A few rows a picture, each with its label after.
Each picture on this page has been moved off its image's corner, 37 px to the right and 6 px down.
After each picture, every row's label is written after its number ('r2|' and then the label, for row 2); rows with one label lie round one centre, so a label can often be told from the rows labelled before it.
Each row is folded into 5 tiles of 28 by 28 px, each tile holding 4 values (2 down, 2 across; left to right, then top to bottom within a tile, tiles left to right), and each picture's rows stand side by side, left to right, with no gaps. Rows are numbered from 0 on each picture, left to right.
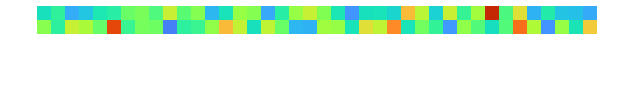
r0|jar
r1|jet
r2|jar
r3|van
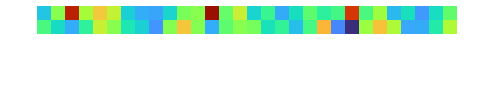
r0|van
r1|van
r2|van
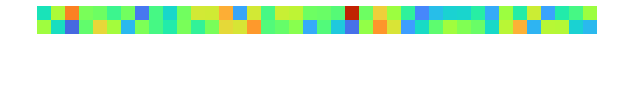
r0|van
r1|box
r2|van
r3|jet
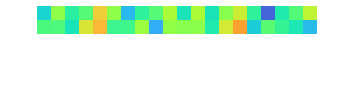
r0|jet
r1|jet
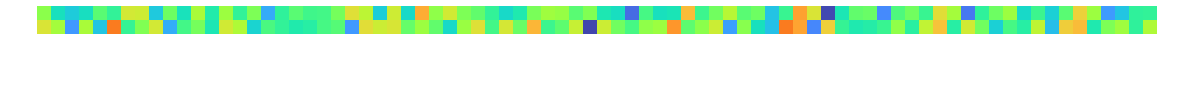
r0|jar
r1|jet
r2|box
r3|jar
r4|jar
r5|jet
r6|jet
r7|jet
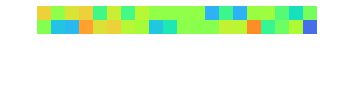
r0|box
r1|jar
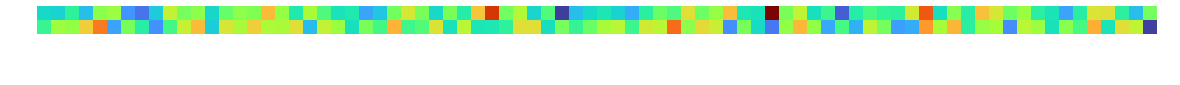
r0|jet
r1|jar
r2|jar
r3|van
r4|jar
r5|van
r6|box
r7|jar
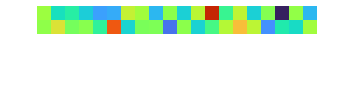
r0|jar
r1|van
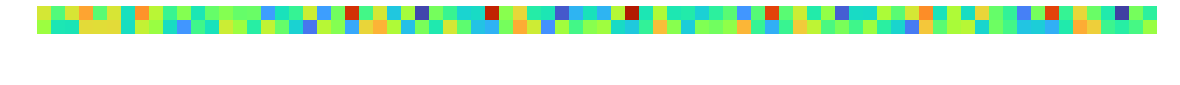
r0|box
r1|jet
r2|van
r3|van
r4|van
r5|van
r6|box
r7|van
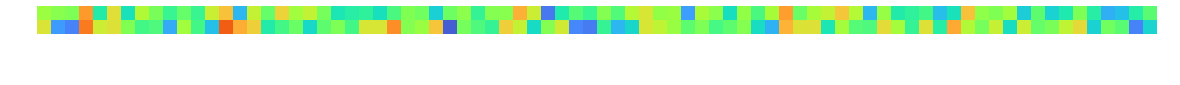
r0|box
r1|box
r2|jar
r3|jet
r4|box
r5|box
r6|jar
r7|jet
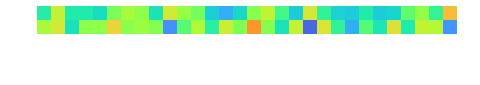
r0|jar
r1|jar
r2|jar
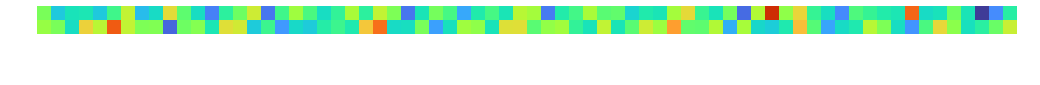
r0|jar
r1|jet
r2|jet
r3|jet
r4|jar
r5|van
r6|van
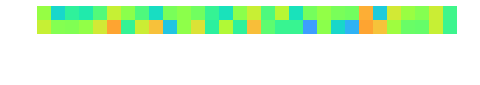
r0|jar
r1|jar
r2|box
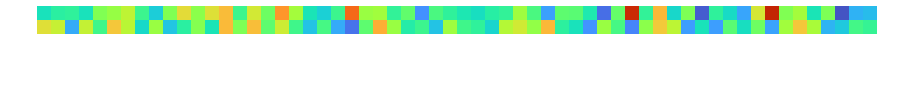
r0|jar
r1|box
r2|van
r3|jet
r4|van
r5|van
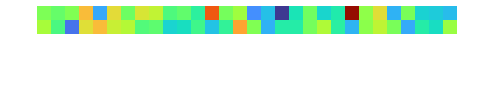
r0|box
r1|van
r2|van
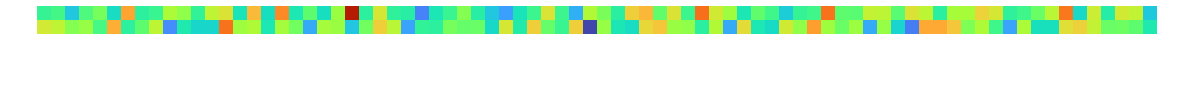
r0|jar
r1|box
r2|van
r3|jar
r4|box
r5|jar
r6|box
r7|box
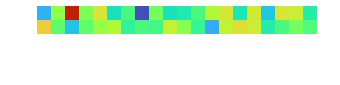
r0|van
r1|box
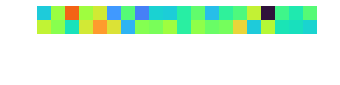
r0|van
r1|jet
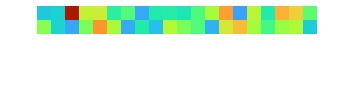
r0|van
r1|box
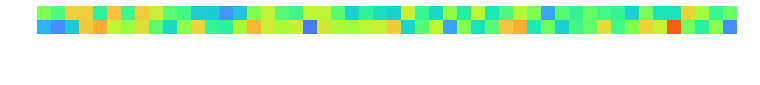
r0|box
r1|jar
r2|jar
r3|jet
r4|jar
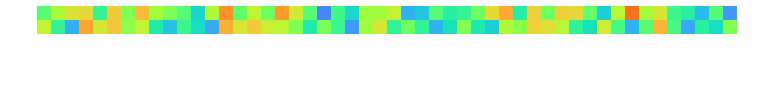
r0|box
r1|box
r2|jet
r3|box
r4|van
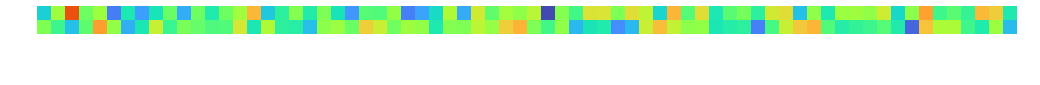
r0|van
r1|jet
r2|jet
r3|jet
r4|box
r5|box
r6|box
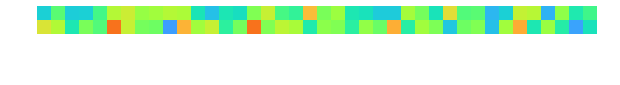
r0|jar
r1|jar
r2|jar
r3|jet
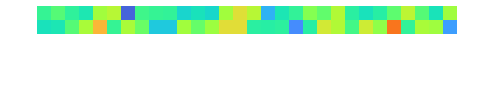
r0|jet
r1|jet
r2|jar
